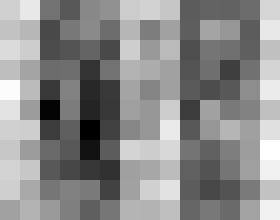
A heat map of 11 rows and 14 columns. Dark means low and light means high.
There is no overall slope. Stripes running up and down repeat 2 times from left to right. The middle left is the roughest part. Streaks run downward.
